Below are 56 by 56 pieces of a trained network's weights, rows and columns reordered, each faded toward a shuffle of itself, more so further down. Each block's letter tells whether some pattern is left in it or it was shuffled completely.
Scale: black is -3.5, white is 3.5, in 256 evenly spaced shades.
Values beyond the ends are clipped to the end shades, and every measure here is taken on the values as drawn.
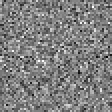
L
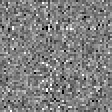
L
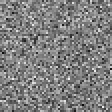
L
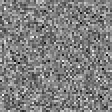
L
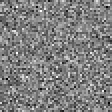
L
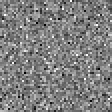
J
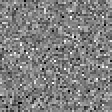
J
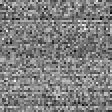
L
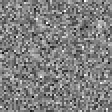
L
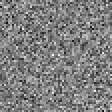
J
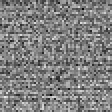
L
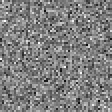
J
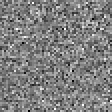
L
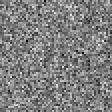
J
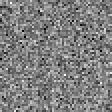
J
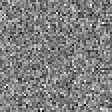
L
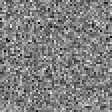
J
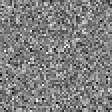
L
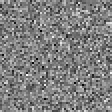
J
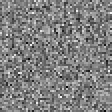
L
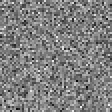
L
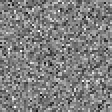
J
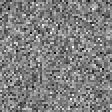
L
